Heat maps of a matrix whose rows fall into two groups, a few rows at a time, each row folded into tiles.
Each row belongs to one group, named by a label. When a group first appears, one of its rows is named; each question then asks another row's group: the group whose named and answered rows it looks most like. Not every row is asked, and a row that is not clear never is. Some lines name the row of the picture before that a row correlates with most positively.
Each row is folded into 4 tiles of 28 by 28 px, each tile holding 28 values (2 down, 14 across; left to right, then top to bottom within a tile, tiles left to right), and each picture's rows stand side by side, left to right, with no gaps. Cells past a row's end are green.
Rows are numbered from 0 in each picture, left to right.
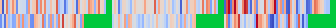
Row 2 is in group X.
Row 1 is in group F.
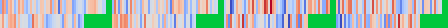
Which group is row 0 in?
X
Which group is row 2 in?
F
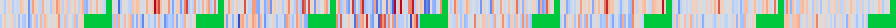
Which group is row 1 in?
F
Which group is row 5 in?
F
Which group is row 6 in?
F
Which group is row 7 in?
X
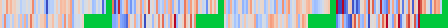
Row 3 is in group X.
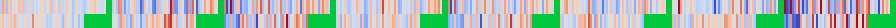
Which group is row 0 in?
X
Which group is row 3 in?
F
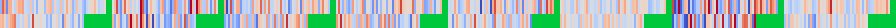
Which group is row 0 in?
X
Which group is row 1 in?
F
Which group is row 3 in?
X
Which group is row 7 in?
F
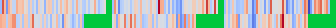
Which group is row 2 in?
F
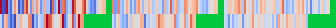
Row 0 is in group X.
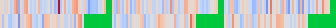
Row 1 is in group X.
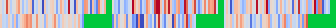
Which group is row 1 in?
F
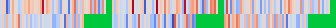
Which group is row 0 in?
F
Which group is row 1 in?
F
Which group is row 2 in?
X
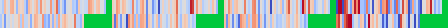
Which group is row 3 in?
X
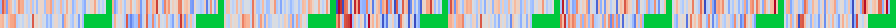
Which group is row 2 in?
F
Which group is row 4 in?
X
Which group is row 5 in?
X
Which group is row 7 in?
F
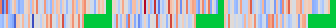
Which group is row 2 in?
X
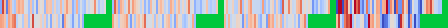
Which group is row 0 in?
X
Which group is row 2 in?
X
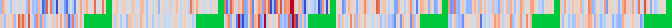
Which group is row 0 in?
F
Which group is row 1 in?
F
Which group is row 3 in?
F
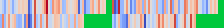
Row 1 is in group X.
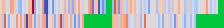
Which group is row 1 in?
X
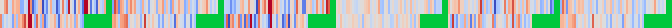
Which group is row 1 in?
X
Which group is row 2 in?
F
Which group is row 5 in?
X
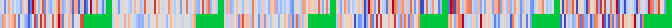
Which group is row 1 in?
F
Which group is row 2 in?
F
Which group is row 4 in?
X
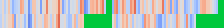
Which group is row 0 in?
F
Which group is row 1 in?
X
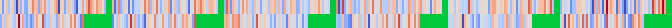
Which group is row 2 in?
X
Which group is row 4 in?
F
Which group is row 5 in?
F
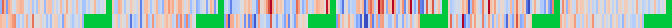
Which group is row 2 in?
F
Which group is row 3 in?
F
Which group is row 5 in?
X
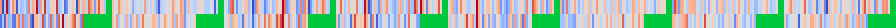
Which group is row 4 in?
F
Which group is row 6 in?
X
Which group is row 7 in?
F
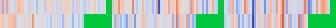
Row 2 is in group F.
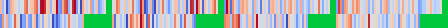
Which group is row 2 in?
X
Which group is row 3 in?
X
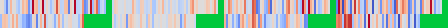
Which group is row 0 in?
F
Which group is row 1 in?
F
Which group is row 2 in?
F
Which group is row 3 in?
X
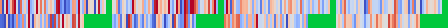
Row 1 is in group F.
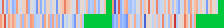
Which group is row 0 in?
X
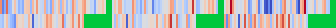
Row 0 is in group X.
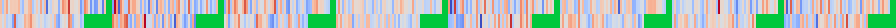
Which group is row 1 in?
X
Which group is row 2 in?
X
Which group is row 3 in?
X
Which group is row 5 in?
X
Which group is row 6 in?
F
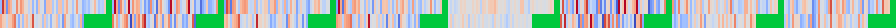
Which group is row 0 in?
X
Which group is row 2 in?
X
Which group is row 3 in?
X
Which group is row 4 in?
F
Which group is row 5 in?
X
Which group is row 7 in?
F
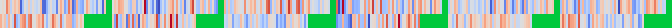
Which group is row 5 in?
X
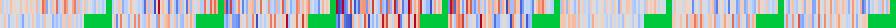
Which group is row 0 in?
F
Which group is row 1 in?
F
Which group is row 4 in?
X
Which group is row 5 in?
X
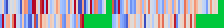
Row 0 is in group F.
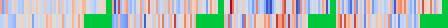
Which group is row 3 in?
X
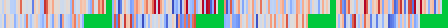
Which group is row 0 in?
F
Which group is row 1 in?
F
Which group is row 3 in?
F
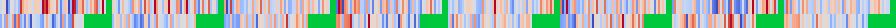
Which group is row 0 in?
F
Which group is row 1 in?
F
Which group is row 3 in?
X
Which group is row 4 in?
F
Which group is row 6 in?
F
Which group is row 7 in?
X
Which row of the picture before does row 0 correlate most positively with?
1
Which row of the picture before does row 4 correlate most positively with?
0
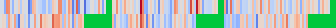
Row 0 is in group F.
